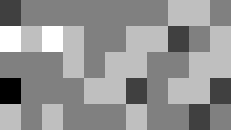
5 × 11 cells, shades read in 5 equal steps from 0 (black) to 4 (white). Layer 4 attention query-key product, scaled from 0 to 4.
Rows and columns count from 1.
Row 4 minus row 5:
-3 0 -1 0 1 1 -2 0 1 2 -1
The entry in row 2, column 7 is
3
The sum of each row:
23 30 27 22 24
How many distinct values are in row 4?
4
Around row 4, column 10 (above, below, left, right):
3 1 3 1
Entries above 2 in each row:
2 7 5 4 3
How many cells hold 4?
2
